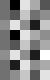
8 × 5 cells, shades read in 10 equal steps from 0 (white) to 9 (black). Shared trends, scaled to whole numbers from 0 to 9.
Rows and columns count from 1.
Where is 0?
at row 6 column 5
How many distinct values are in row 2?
4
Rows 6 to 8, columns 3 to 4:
4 8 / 1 4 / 2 6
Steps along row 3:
down up up down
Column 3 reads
1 2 4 1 2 4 1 2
